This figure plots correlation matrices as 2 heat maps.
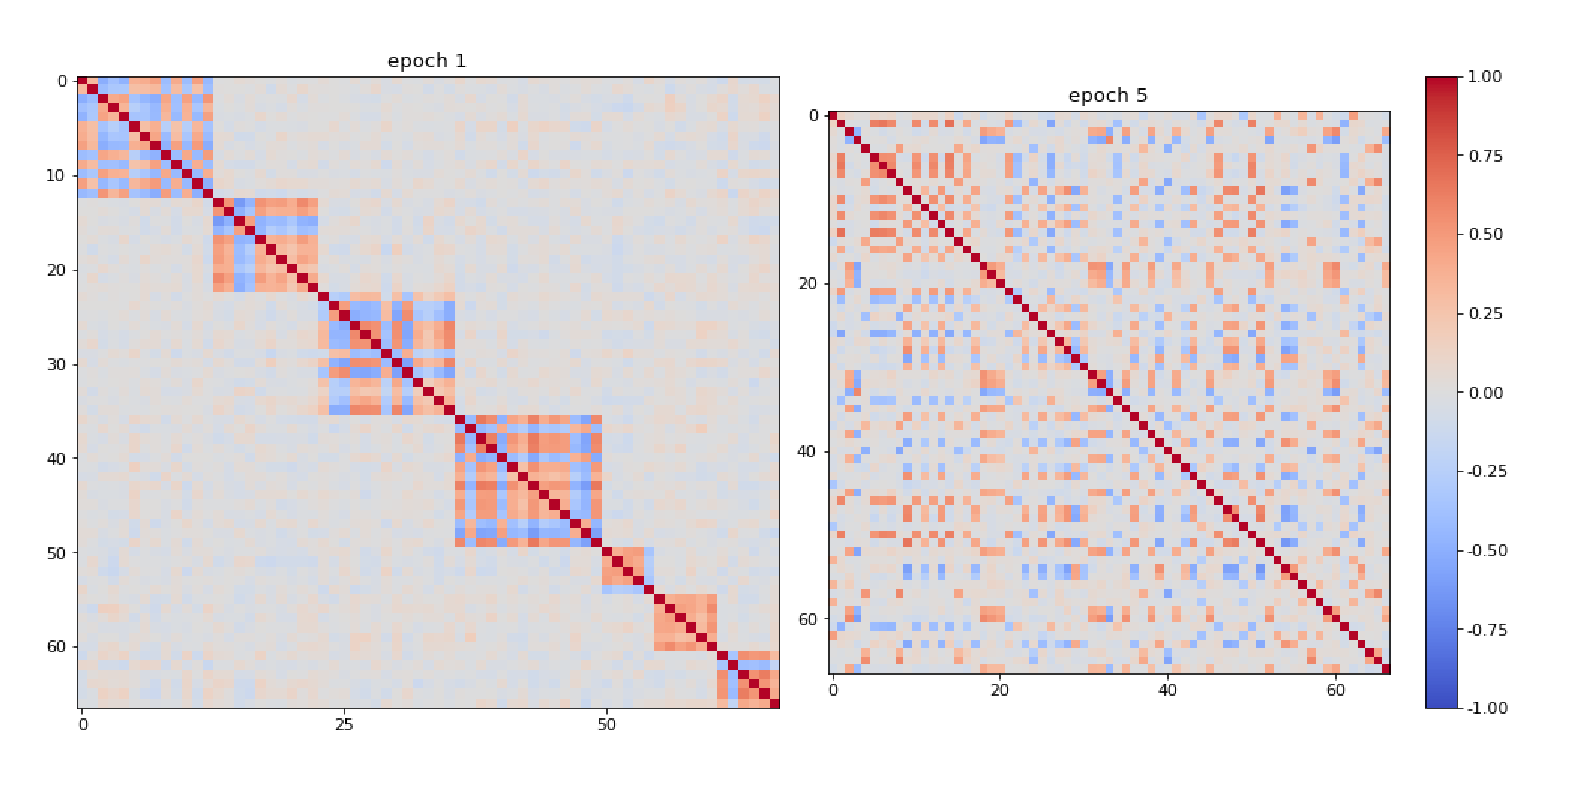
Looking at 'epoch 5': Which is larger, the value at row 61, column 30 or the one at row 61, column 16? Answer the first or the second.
the first
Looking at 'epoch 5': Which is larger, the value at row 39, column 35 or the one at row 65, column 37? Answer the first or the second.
the second
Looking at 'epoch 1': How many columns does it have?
67
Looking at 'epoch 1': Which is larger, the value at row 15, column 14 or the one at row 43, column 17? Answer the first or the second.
the second
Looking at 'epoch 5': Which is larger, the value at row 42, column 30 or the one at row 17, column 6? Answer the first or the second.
the second
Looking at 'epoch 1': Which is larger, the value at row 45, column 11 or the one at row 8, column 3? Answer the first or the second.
the second
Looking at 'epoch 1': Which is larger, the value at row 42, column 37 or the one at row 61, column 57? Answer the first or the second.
the second
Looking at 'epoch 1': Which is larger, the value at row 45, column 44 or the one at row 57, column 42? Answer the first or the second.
the first
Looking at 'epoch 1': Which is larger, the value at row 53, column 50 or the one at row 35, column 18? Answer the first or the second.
the first
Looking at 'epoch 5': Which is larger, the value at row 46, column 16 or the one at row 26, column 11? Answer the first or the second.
the first
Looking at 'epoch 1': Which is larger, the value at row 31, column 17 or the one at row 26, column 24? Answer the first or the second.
the first
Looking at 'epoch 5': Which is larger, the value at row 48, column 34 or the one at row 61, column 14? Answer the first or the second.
the first
